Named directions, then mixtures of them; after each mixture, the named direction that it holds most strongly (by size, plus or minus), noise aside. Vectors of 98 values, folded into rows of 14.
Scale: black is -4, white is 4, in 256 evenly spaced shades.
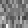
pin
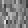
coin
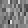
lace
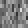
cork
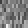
pin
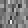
cork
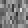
cork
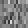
lace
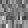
pin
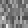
pin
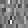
lace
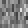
cork
